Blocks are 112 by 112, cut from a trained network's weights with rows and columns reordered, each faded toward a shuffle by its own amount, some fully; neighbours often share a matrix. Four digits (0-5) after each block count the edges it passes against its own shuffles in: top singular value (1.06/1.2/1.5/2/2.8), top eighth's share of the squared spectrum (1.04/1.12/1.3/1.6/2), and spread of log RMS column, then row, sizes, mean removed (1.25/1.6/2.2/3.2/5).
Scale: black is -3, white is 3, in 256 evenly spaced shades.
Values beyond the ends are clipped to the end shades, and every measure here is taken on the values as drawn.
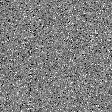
2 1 0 0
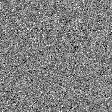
3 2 0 1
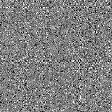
4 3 2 2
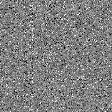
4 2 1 1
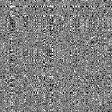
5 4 3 3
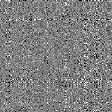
4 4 3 3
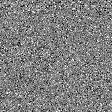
2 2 0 1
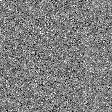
2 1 0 0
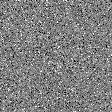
0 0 0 0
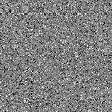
3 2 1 1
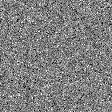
2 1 0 0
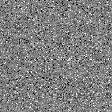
3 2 1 1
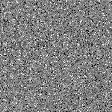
3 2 0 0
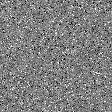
2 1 0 0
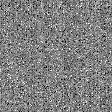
3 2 0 1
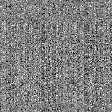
4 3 1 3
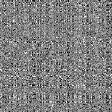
4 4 2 3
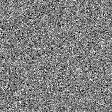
2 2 0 1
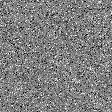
1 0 0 0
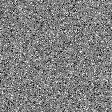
0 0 0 0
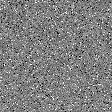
0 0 0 0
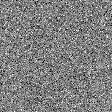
3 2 0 1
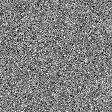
0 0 0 0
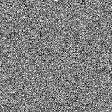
4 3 1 1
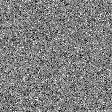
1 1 0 0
